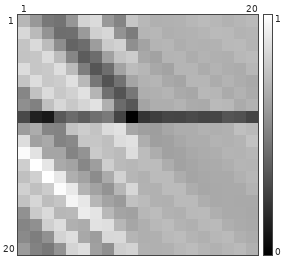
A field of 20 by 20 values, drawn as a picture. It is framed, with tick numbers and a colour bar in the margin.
Seam: vertical, 50% of the way across, the right part calmer. Average level on the scale: 70%. Grain: diagonal, down to the right. Odd lines: row 9.
